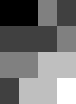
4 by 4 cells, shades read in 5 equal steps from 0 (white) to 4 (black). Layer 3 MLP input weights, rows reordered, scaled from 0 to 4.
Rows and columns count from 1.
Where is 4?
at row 1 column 1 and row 1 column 2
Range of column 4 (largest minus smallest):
3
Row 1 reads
4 4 2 3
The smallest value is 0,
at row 4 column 4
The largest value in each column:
4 4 3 3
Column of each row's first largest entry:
1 1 1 1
